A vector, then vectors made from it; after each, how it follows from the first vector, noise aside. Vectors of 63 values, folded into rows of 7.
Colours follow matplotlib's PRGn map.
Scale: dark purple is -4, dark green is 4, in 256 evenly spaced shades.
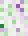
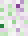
copied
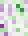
negated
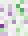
negated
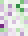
negated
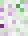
negated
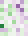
copied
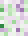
copied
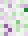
reversed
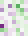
negated
